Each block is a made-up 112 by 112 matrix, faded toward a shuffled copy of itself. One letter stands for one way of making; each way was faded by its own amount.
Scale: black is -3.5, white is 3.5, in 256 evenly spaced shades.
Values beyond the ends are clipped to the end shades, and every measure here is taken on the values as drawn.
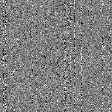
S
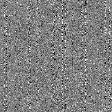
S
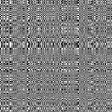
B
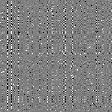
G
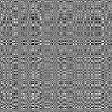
B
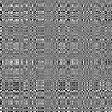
B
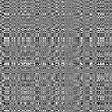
B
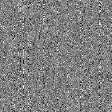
S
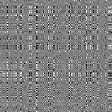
G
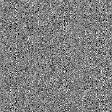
S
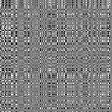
B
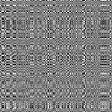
B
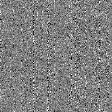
S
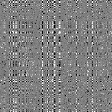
G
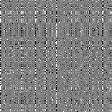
G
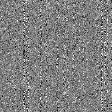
S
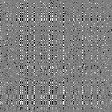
G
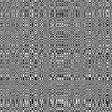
B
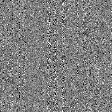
S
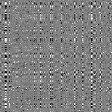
G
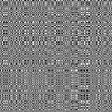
B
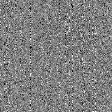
S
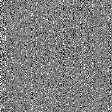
S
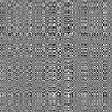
B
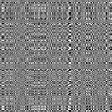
B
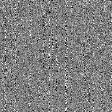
S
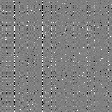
G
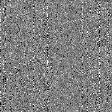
S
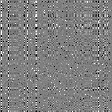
G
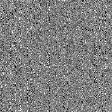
S
